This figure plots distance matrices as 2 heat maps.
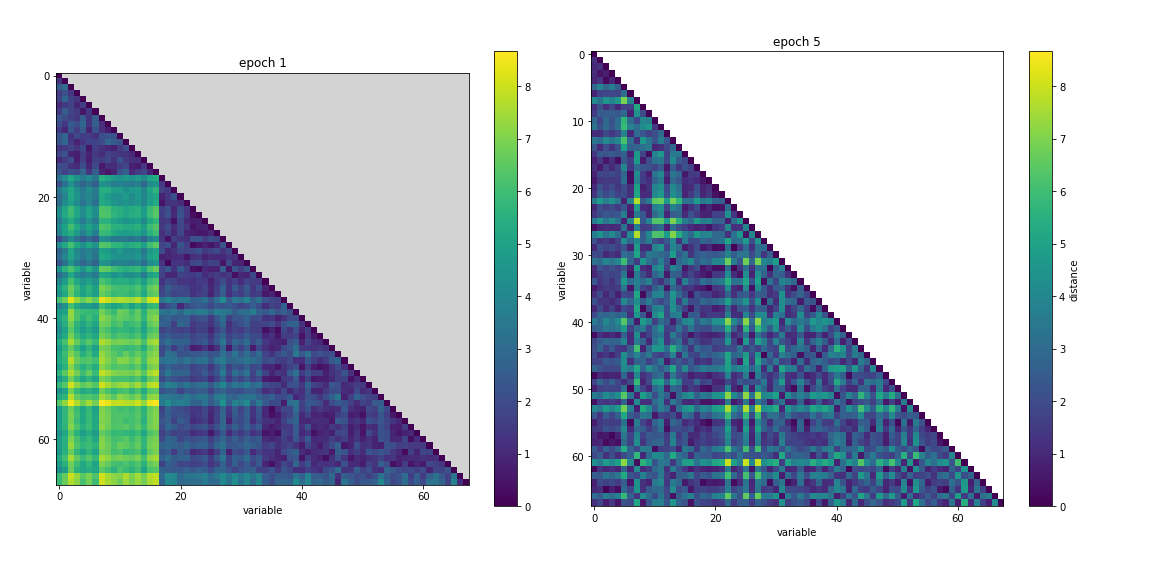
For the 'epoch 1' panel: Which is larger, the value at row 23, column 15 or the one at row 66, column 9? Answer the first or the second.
the second
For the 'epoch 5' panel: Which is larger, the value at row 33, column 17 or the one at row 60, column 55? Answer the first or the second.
the second
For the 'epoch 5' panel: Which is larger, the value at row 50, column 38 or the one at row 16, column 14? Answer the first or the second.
the second
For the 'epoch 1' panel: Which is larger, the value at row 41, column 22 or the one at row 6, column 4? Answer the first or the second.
the first
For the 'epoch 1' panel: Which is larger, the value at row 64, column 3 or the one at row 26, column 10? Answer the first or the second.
the first
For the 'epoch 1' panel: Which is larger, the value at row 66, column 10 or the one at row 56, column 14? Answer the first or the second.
the first
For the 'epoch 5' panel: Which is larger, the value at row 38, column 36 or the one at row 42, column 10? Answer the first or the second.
the second
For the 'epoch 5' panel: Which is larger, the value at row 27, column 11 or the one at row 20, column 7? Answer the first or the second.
the first
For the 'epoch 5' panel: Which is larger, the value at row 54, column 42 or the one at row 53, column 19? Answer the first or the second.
the second
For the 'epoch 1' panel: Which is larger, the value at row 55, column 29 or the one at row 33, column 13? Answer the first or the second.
the second
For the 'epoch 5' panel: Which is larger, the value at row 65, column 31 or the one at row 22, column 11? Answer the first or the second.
the second
